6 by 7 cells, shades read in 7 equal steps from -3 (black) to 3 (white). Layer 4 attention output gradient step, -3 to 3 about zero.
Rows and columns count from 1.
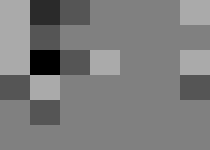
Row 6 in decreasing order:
0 0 0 0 0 0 0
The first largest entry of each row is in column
1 1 1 2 1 1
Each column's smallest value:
-1 -3 -1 0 0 0 -1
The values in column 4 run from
0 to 1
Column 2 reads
-2 -1 -3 1 -1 0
